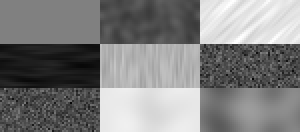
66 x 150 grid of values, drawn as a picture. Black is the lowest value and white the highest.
It is made of 3 by 3 panels. Panel 1,1: middling, flat. Panel 1,2: low, blotchy, faint in contrast. Panel 1,3: very high, slanting up to the right, faint in contrast. Panel 2,1: very low, streaked across, faint in contrast. Panel 2,2: high, streaked downward, faint in contrast. Panel 2,3: low, fine-grained. Panel 3,1: low, fine-grained. Panel 3,2: very high, smooth, faint in contrast. Panel 3,3: middling, smooth.
